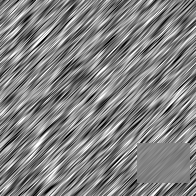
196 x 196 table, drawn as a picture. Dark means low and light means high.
Streaks slant up to the right. No overall slope runs across the table. The halves do not mirror each other. The bottom right is the calmest part. No row or column stands out. The histogram is bell-shaped. An odd patch, calmer than its surroundings, sits in the bottom right. Overall the values sit about 50% of the way up the scale.
